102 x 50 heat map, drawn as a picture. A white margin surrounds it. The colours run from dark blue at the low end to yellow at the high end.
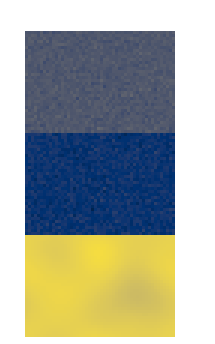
It is made of 3 by 1 panels. Panel 1,1: low, fine-grained, faint in contrast. Panel 2,1: very low, fine-grained, faint in contrast. Panel 3,1: very high, smooth, faint in contrast.
